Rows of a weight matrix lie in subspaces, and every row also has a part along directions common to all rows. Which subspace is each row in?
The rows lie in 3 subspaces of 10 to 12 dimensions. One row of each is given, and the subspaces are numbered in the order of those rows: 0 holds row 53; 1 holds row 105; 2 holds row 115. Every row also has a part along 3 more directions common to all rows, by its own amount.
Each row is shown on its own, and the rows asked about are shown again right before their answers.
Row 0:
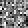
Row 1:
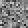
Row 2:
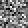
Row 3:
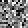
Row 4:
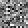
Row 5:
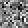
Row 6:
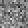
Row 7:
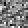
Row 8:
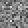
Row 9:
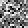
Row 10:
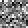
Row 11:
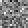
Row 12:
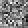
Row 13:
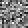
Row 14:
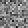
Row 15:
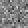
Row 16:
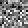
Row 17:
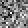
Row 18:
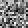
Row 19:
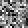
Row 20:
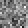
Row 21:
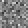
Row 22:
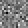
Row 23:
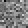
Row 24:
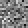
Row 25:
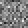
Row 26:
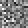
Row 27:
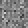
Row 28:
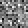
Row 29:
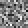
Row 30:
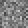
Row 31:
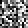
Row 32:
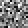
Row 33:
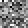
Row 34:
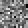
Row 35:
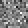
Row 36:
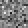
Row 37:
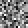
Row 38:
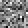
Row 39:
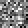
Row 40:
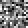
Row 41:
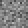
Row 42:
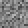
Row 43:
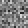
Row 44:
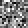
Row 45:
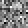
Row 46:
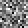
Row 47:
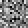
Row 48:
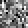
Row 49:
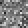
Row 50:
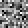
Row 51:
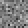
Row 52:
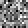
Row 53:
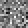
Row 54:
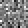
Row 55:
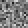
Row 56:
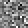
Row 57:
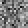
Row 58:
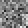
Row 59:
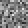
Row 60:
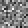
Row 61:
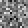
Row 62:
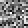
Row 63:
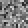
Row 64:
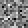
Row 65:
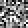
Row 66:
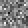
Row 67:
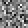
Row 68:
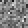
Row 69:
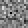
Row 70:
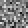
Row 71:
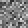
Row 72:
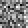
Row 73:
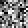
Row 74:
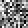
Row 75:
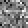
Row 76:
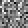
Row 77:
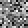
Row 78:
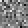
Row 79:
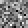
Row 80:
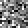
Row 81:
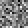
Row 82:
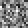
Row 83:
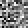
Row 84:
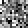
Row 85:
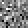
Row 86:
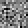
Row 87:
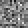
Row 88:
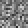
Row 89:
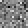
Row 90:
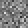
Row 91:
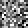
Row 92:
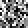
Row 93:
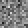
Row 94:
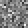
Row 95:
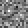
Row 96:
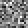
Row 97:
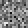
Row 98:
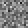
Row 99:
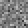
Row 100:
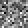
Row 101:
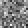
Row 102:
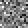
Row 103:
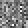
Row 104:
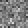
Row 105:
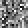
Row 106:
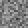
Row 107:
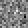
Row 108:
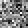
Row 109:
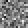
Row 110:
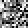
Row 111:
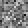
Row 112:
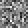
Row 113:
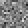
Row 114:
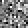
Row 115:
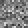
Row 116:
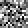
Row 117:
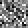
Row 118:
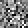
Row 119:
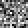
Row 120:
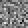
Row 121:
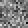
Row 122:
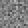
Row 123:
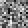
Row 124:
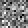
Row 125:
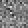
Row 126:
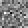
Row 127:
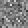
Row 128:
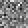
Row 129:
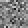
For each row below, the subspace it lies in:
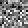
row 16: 2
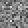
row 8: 1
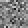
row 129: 2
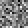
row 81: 2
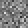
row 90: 2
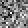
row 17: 1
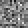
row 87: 2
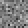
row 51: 2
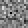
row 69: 1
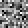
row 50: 1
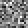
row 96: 2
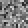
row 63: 0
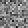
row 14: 0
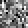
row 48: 2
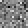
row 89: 0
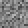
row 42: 1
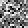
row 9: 2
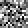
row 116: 2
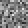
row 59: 2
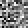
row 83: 1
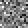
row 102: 2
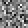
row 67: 1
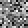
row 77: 2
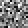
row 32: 1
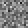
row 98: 1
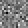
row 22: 0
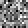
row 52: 2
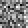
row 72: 0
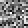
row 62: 2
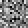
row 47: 1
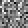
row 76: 1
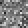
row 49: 0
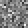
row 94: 1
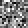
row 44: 1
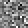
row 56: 0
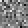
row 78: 0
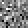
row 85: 1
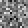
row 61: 2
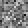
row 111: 1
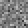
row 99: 0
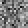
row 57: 1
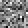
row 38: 1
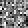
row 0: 0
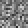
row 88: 1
